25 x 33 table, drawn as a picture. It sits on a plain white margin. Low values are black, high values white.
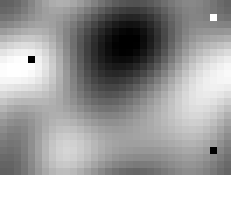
No regular stripes run through it. Three lone cells stand out: one far higher and two far lower than their neighbours. The top middle is the ninth with the lowest average.
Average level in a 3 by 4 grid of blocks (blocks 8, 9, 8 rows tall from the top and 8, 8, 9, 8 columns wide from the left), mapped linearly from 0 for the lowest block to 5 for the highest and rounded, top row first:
4 2 0 3
5 2 2 5
3 4 3 3
